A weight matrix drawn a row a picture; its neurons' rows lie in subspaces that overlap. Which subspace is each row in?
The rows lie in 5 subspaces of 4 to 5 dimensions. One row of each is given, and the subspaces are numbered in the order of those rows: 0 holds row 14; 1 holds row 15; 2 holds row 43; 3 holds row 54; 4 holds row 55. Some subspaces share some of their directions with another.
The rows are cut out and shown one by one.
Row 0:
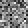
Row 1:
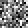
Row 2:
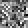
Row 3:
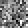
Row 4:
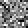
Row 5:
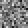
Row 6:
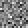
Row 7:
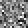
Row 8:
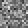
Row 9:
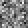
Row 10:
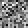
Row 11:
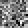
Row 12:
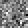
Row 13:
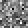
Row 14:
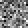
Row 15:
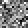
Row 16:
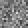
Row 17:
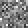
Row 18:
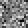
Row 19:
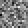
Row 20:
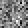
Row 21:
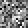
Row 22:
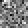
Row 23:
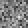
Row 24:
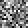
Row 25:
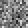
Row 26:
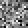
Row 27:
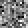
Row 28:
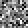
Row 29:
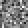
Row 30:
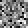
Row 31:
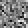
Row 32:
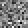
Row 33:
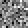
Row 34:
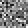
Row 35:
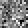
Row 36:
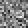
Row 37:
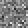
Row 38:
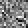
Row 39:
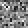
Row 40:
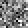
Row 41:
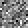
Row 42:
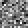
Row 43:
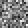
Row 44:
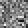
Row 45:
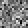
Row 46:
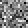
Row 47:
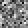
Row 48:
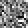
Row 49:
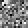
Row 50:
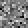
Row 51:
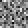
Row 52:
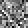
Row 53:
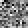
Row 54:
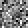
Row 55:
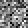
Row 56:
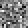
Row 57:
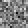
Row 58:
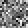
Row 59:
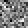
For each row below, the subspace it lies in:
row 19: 3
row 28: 4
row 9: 0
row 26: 3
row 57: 1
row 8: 2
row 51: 1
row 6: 3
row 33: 3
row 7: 4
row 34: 1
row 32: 3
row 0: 4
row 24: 0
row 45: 4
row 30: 4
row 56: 3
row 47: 0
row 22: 1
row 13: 4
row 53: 0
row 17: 2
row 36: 2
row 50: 4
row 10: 2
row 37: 4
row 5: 3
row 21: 4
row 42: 2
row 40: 3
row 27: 0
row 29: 3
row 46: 0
